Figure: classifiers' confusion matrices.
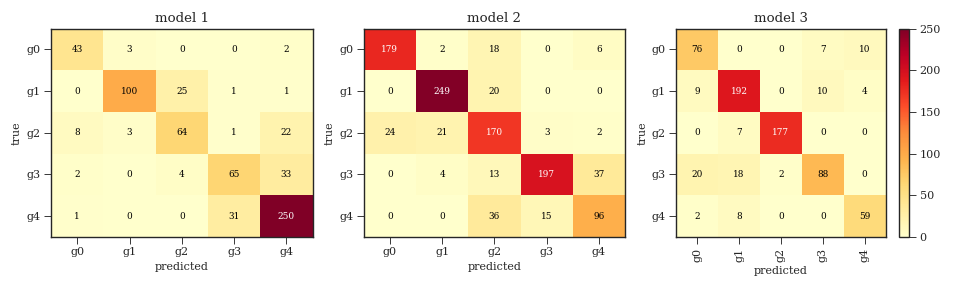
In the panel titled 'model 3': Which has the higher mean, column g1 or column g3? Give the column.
g1
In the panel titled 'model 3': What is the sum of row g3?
128
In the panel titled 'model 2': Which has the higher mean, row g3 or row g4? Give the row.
g3
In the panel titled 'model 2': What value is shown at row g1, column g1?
249
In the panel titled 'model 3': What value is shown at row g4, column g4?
59
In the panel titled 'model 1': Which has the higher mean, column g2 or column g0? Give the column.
g2
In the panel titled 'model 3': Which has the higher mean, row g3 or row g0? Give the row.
g3
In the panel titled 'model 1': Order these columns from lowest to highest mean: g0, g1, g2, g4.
g0, g2, g1, g4
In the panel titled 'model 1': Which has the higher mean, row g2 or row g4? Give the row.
g4
